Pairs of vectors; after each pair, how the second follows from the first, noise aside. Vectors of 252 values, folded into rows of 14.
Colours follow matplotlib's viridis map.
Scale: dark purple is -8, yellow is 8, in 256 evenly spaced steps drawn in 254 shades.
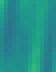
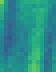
scaled up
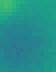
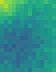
scaled up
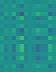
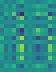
scaled up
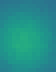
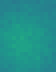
shrunk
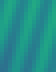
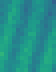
reversed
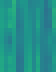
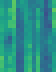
scaled up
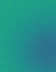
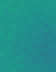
shrunk
